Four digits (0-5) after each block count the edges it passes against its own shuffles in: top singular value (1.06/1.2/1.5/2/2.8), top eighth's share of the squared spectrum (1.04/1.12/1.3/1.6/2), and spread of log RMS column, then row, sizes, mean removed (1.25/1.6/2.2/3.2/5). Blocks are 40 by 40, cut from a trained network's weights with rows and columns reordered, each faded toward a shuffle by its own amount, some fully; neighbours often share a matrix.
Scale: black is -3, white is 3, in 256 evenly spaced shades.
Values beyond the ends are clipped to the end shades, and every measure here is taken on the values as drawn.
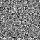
2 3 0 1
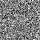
0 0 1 0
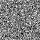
0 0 0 0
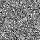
0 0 0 0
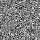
2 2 1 1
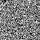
2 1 0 0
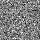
0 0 0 0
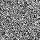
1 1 0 0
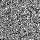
0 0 0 0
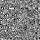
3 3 1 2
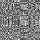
4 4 2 1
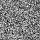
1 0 0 0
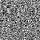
3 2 0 1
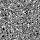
2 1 0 0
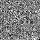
1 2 0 1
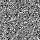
0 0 0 0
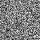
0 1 0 0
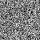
0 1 0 0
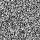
1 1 0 0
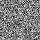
2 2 0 0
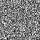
2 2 1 0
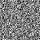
2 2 1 0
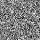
2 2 0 0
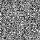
2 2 1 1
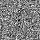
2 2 0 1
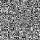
3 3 1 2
